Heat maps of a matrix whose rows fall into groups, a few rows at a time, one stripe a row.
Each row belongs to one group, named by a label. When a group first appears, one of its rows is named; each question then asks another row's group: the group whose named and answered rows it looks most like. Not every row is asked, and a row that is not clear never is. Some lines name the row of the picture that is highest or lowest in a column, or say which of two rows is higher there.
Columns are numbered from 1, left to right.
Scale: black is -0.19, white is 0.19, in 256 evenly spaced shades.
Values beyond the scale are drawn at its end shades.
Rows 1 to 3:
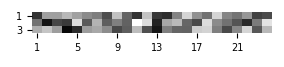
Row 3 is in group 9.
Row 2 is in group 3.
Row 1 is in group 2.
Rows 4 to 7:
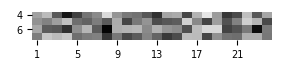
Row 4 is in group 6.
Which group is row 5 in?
2
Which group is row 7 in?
2
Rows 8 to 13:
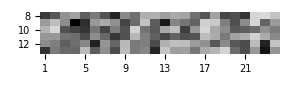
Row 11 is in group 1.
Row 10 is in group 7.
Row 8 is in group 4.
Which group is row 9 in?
9
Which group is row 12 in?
6
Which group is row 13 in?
6
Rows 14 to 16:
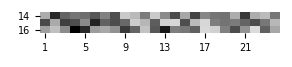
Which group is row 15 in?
7
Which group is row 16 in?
9
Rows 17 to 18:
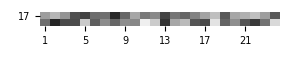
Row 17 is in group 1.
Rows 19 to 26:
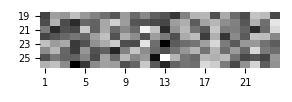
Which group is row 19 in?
2
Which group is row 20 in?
6
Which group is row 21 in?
3
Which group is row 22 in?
4
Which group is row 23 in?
9
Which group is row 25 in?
6
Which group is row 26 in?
9
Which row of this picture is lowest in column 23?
25
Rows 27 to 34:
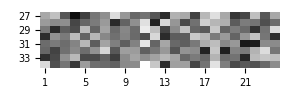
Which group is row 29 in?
3
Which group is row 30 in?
2
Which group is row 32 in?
4
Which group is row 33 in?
4
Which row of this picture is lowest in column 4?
27
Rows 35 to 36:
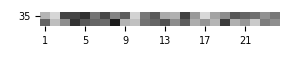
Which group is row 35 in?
7
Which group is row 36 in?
1
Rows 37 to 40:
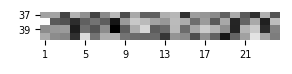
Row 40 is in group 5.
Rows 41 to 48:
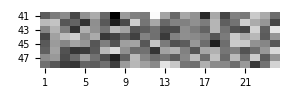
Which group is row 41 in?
4
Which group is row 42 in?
1
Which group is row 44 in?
2
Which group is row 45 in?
2
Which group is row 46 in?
6
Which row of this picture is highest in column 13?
48
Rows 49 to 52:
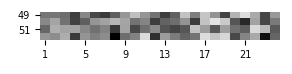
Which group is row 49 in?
1
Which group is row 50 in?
6
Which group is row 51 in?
2
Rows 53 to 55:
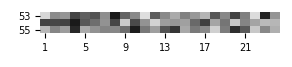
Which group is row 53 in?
9
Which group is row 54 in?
4
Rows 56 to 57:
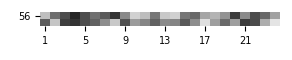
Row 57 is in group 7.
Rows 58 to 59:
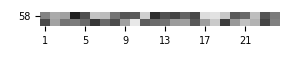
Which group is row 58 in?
9
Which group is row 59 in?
1
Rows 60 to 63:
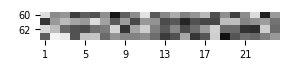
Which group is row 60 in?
9
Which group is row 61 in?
2
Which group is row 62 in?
7
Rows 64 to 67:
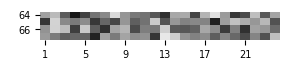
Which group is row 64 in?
6
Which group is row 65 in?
2
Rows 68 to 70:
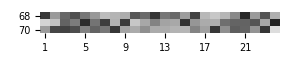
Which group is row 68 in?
6
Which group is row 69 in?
7
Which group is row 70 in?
3
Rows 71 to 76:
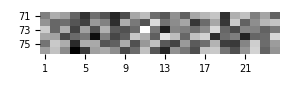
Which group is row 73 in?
9
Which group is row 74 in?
7
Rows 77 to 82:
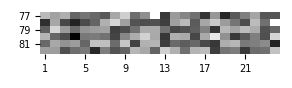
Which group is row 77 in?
5
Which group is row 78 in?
6
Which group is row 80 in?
3
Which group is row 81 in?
2
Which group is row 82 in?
7
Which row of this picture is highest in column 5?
79
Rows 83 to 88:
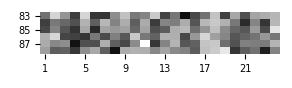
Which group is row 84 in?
6
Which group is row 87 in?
9
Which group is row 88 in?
3
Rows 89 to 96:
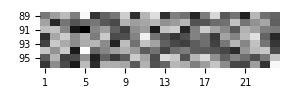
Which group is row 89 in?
5
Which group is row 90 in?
4
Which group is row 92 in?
2
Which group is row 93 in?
2
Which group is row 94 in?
5
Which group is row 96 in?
6
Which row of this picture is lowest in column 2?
90
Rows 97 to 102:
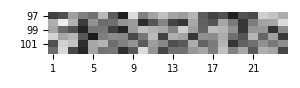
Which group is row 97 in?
4
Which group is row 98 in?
5
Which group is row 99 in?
3
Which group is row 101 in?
5
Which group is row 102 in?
1
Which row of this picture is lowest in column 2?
97
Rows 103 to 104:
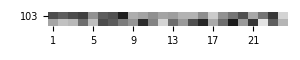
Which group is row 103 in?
3
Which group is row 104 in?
5
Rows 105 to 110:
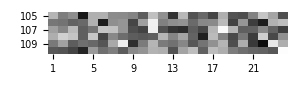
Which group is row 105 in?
5
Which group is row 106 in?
7
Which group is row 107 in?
9
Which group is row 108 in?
5
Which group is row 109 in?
7
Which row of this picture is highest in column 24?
110
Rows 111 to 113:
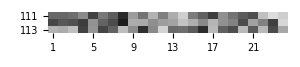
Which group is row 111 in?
4
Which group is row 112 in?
3
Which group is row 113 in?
5
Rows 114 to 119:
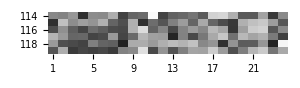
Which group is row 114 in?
9
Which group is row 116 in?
1
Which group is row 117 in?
1
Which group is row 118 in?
3
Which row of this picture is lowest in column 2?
118
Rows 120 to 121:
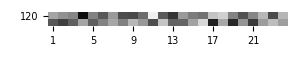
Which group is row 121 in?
4
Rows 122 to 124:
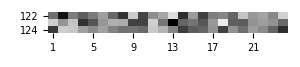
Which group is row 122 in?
4
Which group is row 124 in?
2
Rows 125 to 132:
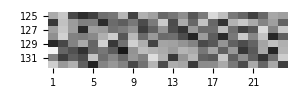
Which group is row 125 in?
7
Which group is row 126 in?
2
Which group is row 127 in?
5
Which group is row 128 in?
2
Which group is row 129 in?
4
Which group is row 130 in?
3
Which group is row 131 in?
3
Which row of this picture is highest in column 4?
129
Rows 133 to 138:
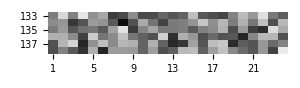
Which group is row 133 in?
2
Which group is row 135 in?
7
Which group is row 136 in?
5
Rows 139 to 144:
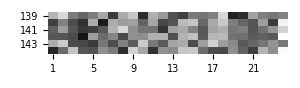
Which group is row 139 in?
5
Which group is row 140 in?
6
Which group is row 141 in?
6
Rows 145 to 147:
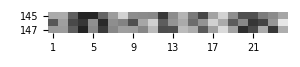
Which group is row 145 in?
6
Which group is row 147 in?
6
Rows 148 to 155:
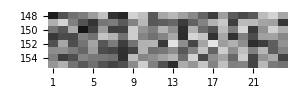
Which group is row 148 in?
4
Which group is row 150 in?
4
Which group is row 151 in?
4
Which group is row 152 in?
7
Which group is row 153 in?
1
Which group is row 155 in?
1
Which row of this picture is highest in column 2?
149
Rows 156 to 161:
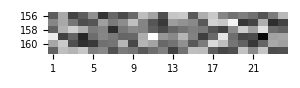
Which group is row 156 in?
7
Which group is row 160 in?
7
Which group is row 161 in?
2
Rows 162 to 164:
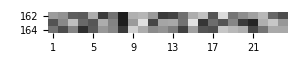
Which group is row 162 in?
1
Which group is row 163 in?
4
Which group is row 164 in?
4
